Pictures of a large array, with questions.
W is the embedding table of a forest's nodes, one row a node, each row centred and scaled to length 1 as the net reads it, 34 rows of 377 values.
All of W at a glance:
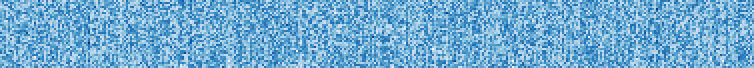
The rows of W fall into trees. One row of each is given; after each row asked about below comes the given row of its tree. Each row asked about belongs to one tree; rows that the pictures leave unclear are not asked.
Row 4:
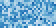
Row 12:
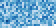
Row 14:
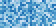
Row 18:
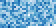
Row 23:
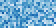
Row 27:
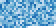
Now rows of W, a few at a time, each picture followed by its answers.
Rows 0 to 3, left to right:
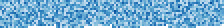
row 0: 23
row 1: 4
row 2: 23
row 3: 14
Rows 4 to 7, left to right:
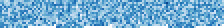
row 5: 18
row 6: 12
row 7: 18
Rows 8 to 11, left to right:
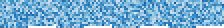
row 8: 23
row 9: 27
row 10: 4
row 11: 4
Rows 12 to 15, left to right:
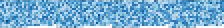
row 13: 12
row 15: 12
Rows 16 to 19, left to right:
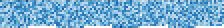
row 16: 12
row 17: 4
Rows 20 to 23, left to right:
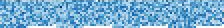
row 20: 18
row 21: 12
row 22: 14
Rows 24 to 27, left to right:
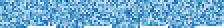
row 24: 18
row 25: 23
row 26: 23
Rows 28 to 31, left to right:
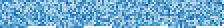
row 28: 23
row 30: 27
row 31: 4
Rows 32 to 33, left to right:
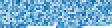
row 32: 18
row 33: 27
